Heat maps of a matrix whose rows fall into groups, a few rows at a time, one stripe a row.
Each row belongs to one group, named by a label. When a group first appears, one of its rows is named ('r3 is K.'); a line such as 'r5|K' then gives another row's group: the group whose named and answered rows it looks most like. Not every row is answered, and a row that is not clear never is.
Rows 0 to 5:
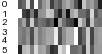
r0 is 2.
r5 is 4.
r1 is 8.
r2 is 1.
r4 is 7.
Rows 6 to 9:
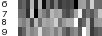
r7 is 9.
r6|1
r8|7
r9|2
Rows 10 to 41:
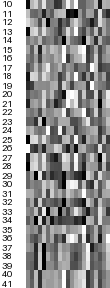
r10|4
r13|4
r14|1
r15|7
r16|7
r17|2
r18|4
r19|2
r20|4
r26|8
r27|4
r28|4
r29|1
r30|4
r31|7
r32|1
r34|1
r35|7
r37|9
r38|9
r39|9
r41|7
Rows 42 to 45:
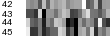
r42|7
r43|9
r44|8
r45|8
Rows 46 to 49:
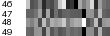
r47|1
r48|7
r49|1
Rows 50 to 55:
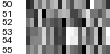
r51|9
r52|1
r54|4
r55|1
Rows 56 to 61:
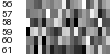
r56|7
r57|2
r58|8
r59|4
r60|9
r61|1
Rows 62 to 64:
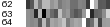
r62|2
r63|9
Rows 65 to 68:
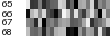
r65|8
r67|9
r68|8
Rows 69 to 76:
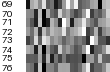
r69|4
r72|7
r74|9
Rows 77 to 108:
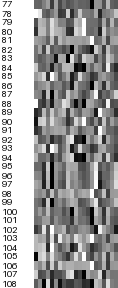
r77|1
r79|4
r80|4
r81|7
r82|1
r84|8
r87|9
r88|8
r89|2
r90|4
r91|2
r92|8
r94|8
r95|9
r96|9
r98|7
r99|9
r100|1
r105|4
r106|7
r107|8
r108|1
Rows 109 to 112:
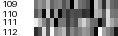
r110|1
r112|2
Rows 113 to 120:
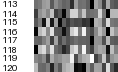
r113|1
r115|1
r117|1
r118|4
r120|8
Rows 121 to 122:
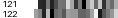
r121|8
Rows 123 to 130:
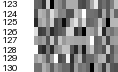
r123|9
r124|4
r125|4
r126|8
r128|8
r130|1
